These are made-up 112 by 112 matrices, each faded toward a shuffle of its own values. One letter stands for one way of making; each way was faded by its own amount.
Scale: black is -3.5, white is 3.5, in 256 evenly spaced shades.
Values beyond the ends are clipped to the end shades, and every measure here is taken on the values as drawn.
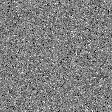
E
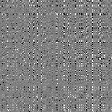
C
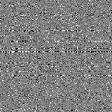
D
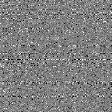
D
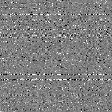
D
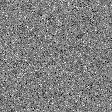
E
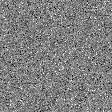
E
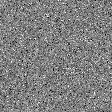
E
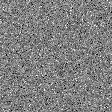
E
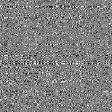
D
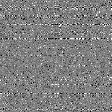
D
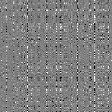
C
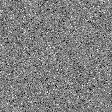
E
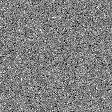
E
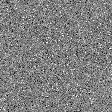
E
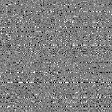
D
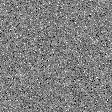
E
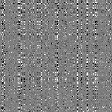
C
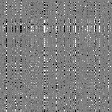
C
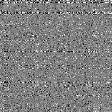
D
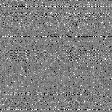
D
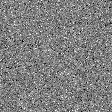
E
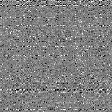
D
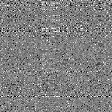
D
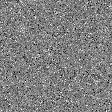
E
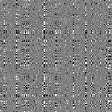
C
